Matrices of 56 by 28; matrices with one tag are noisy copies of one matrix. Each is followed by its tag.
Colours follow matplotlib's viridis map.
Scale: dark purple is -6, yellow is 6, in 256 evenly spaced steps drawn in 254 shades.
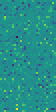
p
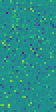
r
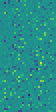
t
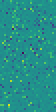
r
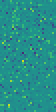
r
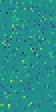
r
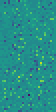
t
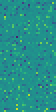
p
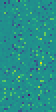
t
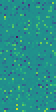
p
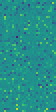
p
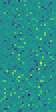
t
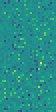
t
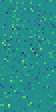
r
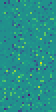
t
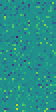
p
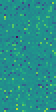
p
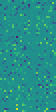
p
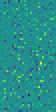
t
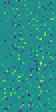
t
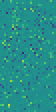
r
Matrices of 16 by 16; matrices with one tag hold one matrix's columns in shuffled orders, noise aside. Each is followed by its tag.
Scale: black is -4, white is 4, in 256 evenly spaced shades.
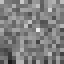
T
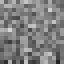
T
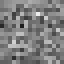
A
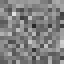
A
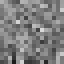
T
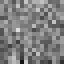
T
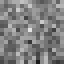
T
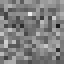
A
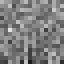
T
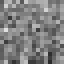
T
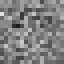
A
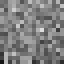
T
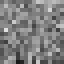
T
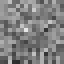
T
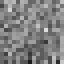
T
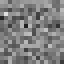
A
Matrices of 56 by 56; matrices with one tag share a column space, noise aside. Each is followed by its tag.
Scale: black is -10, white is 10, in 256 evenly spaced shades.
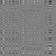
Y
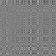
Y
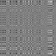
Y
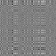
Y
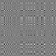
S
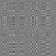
S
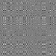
S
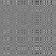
Y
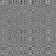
Y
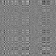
Y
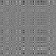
Y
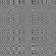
Y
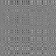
Y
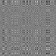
Y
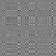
S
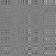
Y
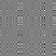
S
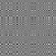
S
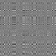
S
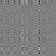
Y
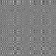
Y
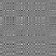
S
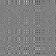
Y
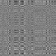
Y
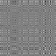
Y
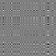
S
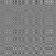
Y
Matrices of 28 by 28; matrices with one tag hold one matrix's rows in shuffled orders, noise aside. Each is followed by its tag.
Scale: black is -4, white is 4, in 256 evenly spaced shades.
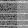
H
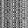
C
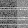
H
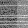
H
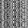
C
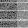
H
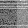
H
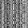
C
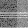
H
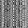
C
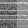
H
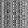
C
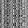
C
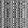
C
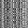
C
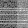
H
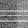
H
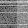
H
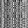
C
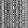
C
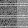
H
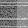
H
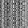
C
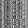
C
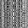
C
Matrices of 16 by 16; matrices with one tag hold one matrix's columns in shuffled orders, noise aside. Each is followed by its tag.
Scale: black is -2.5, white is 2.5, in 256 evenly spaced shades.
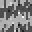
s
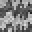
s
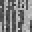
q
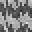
s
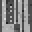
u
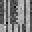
u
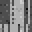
u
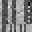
u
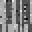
u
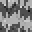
s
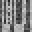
u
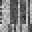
u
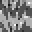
s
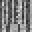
u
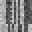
u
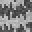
s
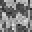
s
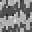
s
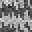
s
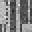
u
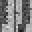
u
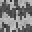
s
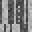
u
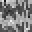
s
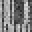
u
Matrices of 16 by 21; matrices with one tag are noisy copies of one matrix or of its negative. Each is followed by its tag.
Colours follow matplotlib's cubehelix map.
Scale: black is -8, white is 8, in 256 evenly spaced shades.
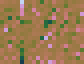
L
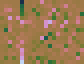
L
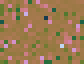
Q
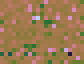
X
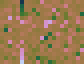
L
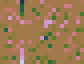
L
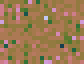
Q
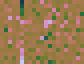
L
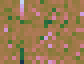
L
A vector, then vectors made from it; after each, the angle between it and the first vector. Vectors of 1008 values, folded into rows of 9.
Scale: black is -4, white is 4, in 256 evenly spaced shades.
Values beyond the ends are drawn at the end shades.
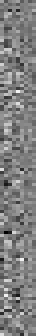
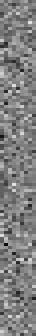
partly aligned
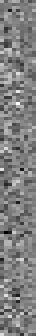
nearly parallel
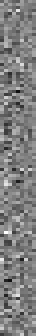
nearly opposite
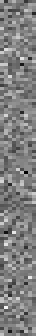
partly aligned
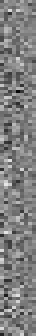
nearly opposite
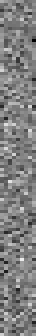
partly aligned
